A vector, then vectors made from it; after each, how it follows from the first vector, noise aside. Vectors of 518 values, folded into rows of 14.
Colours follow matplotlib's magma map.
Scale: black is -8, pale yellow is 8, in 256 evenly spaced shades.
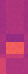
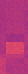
shrunk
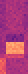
scaled up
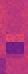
negated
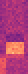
scaled up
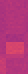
shrunk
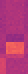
copied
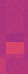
shrunk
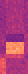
scaled up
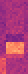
scaled up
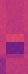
negated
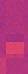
shrunk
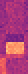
scaled up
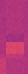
shrunk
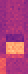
scaled up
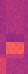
copied
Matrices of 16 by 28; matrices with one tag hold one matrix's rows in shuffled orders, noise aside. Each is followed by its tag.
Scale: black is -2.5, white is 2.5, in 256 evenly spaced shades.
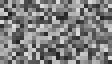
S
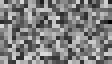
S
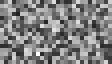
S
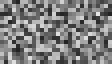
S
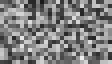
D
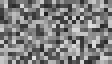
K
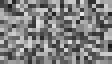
D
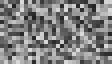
D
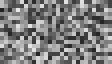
D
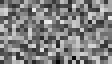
K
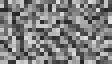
S
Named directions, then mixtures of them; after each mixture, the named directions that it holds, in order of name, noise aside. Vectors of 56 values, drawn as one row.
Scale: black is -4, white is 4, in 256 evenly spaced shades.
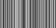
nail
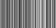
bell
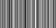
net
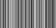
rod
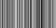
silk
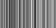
bell, rod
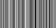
nail, net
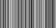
rod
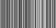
bell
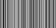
nail, rod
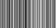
bell, net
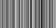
net, silk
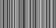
bell, nail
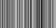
silk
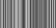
bell, nail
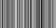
silk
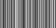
nail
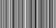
net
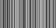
bell, nail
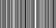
net, rod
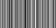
net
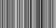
silk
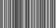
nail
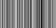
silk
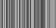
rod, silk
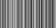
rod, silk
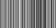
bell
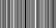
net, rod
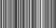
silk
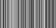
nail, rod
